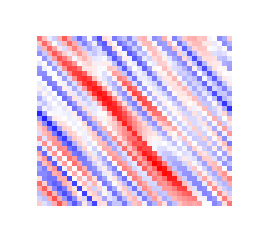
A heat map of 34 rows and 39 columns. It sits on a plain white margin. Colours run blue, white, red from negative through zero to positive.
Slope: none. Average level on the scale: 50%. Grain: diagonal, down to the right. Mirror symmetry: none. Roughest part: bottom left. Odd rows or columns: none.
